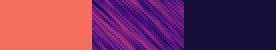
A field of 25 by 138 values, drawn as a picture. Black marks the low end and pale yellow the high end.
The table splits into one row of 3 panels. Panel 1,1: high, flat. Panel 1,2: low, slanting down to the right. Panel 1,3: very low, flat.
